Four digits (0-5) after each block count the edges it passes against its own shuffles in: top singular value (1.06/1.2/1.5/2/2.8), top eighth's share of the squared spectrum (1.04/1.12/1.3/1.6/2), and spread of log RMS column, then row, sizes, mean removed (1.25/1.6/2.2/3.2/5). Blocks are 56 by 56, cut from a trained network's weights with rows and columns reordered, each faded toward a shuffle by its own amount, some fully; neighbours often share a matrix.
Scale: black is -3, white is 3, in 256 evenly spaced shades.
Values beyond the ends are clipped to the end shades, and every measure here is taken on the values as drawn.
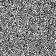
0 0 0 0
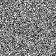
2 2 1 0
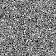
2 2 0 0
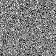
0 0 0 0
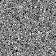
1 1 0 0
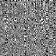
3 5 3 2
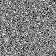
1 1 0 0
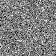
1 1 0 0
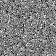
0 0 0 0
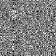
3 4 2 2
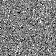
1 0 0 0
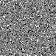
2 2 0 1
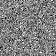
0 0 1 0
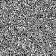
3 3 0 1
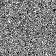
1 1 0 0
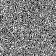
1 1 0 0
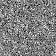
0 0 0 0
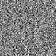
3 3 1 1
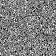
0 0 0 0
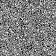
0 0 0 0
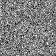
0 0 0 0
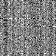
3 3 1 2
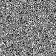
1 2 0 0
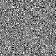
3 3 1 1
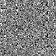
3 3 2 1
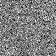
1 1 0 0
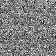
1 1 0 0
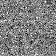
1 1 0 0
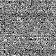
2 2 1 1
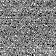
2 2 0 0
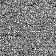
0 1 0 1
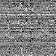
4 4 2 2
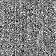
2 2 0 1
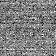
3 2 1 0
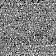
1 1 0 0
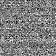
2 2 1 1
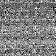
3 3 2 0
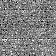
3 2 1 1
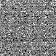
2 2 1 1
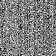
2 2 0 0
